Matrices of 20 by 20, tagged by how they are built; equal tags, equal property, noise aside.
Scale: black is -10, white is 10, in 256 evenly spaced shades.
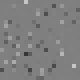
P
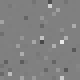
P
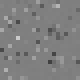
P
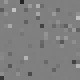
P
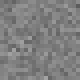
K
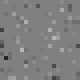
P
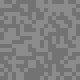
K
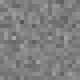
K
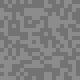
K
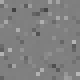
P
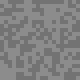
K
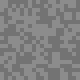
K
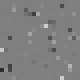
P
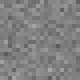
K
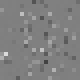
P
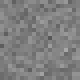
K
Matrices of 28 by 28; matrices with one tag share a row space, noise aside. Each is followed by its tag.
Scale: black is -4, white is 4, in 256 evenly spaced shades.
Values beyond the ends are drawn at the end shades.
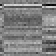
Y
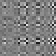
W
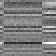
Y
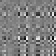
W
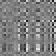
W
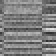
Y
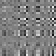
W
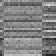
Y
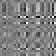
W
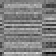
Y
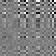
W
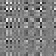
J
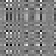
J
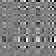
W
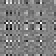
J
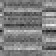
Y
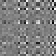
W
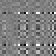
W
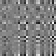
W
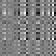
W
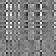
J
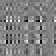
J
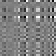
W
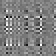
J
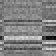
Y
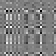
J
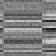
Y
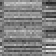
Y
